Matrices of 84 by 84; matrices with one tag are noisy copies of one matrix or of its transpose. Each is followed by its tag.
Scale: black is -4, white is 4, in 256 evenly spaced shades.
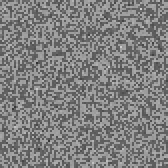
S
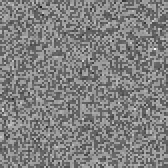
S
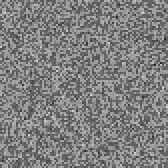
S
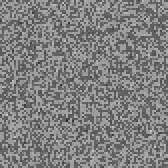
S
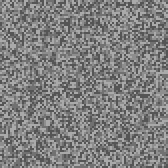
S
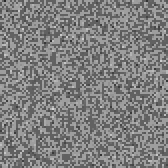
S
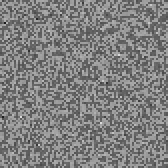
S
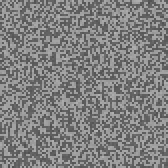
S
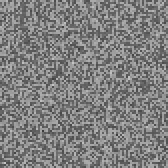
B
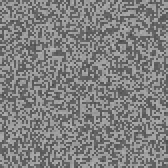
S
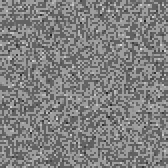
B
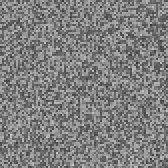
S
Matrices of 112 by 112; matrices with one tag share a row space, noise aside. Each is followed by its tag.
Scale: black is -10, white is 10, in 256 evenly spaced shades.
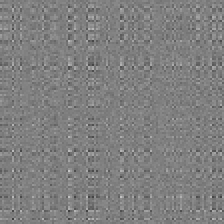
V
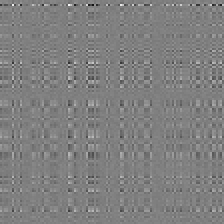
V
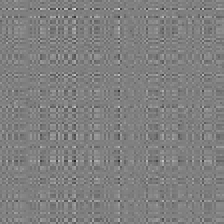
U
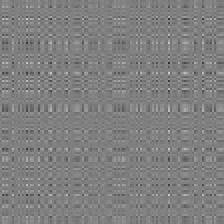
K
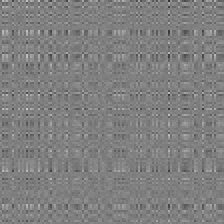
K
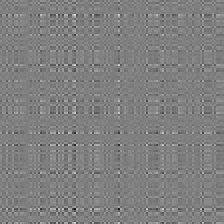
U
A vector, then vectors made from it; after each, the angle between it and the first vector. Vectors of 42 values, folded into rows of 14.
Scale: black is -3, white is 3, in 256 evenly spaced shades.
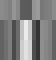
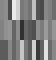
orthogonal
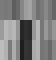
nearly opposite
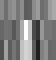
nearly parallel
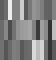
orthogonal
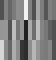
partly opposed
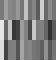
orthogonal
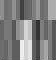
nearly parallel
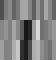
nearly opposite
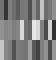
orthogonal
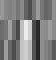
nearly parallel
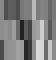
partly opposed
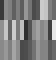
partly opposed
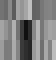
nearly opposite
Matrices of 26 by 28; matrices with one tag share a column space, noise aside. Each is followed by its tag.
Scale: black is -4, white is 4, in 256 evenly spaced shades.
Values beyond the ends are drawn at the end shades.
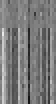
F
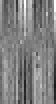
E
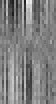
E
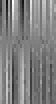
E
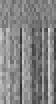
F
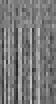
F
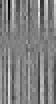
E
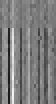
F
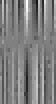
E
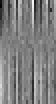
E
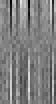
E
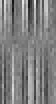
E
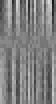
E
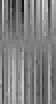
E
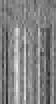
F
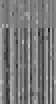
F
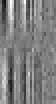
E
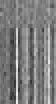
F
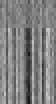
F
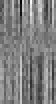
E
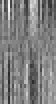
E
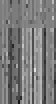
F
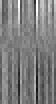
E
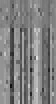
F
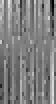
E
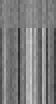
F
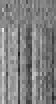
F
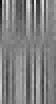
E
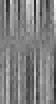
E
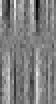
E
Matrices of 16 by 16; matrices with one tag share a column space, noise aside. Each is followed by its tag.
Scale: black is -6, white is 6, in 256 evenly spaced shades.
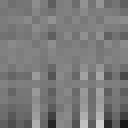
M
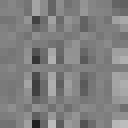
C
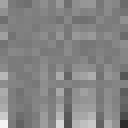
M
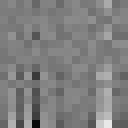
M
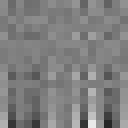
M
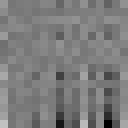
M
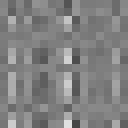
C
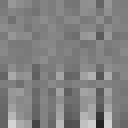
M
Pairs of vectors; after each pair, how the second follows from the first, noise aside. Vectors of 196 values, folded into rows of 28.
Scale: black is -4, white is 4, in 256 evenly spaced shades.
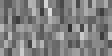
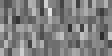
copied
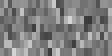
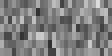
reversed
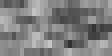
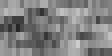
reversed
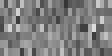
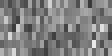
reversed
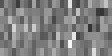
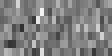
reversed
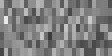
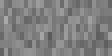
shrunk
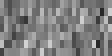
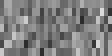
negated
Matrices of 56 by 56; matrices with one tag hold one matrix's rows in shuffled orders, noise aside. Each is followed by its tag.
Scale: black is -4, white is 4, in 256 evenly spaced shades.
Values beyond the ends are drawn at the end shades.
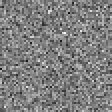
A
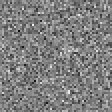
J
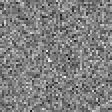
A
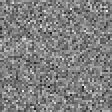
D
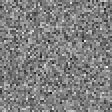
D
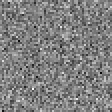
J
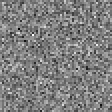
J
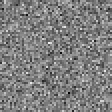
A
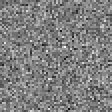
A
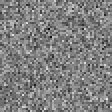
D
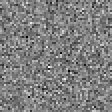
A
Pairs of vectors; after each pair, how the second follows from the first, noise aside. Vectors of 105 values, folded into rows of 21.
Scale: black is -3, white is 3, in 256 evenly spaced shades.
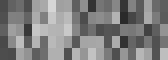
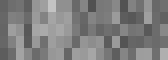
shrunk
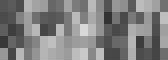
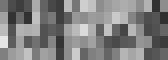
reversed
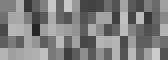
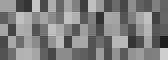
shuffled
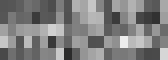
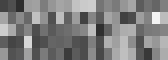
wrapped around
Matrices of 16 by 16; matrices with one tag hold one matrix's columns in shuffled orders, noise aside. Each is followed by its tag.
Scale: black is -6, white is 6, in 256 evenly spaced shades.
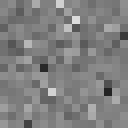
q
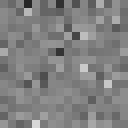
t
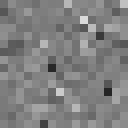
q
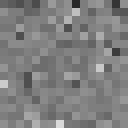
t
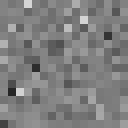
q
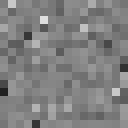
q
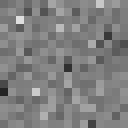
q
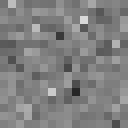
q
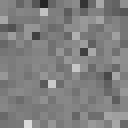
t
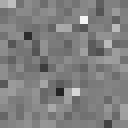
q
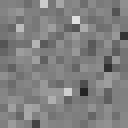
q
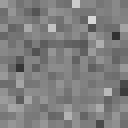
q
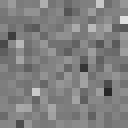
q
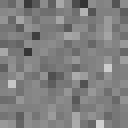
t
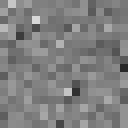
q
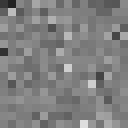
t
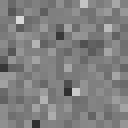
q
